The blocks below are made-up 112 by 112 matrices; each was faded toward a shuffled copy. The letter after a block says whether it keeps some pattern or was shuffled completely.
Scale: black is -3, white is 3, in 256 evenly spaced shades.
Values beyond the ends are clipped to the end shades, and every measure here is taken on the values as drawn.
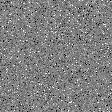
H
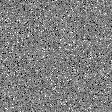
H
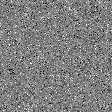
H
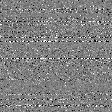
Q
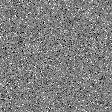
H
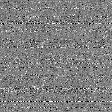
Q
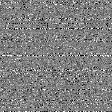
Q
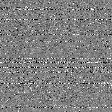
Q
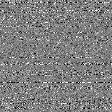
Q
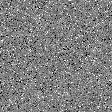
H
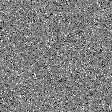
H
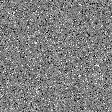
H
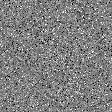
H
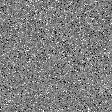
H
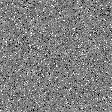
H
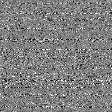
Q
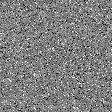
H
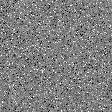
H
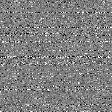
Q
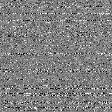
Q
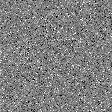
H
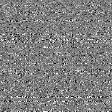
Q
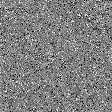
H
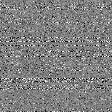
Q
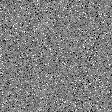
H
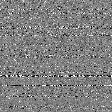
Q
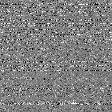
Q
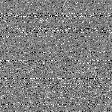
Q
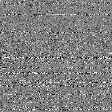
Q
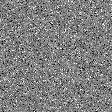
H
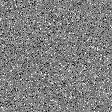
H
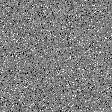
H
